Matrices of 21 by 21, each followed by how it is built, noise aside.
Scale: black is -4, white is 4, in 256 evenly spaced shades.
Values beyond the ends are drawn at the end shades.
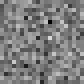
noise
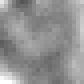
smooth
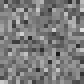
noise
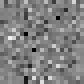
noise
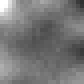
smooth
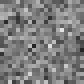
noise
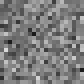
noise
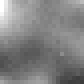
smooth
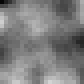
smooth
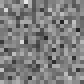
noise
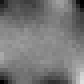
smooth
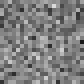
noise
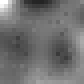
smooth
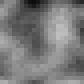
smooth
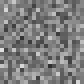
noise
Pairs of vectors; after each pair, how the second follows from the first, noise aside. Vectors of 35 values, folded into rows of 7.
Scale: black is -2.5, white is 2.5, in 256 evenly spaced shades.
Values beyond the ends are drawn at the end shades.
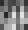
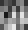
copied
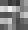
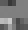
partly zeroed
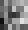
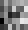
copied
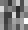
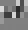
partly zeroed
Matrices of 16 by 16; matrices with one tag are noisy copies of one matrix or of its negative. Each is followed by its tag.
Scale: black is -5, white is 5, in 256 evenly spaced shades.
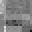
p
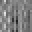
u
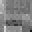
p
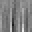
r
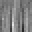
r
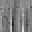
r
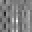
u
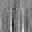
r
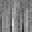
r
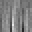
r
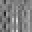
u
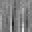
r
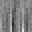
r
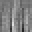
r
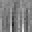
r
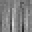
r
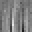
r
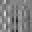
u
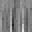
r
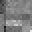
p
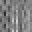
u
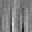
r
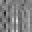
u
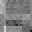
p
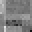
p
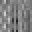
u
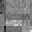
p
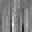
r
